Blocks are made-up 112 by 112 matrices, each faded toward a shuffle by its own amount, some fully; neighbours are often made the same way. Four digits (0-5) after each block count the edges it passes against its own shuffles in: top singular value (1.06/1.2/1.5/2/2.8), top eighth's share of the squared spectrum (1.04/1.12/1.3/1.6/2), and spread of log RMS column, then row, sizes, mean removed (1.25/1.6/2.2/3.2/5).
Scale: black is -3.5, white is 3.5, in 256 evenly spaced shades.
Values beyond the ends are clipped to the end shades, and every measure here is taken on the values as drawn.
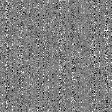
2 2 4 0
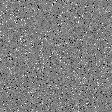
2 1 0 0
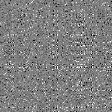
4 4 2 2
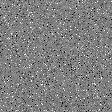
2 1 0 0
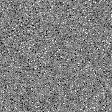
2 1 0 0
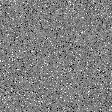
0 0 0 0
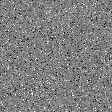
0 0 0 0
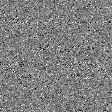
1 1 0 2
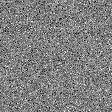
0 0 0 0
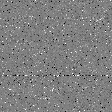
3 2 0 1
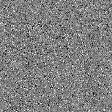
3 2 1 1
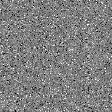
3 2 1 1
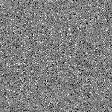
3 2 1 0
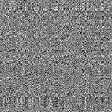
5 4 2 2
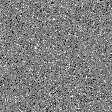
1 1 0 0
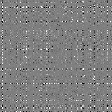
5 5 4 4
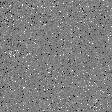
1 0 0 0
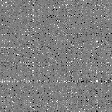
4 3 2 2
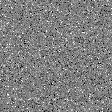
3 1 0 0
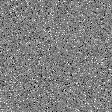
2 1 0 0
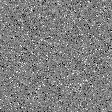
1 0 0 0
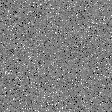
0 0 0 0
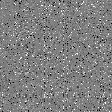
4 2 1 0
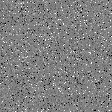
2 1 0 0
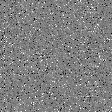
3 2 1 0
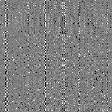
5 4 3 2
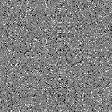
4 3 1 1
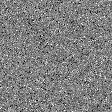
0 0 0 0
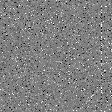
3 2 1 0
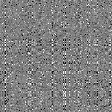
5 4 3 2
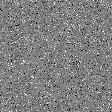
3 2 1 0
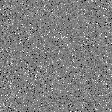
3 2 1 1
